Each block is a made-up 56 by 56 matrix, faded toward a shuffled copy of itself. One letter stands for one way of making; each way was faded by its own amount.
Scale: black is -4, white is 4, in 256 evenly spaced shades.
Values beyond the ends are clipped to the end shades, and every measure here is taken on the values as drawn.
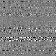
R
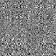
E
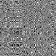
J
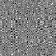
J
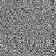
E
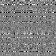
R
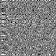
E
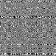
R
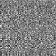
E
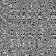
J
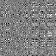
J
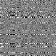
R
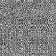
E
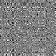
J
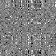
J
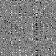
J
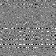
R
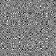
J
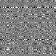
R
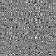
J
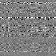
R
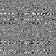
R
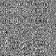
E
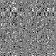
J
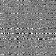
R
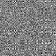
E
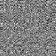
E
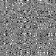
J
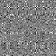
J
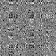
J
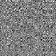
E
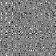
J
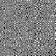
J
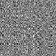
E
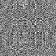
E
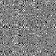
J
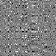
J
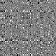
J
